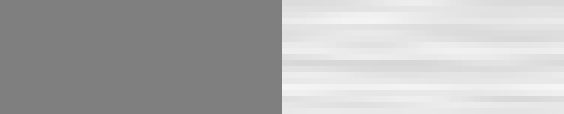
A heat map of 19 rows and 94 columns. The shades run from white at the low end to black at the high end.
The table splits into one row of 2 panels. Panel 1,1: middling, flat. Panel 1,2: very low, streaked across, faint in contrast.
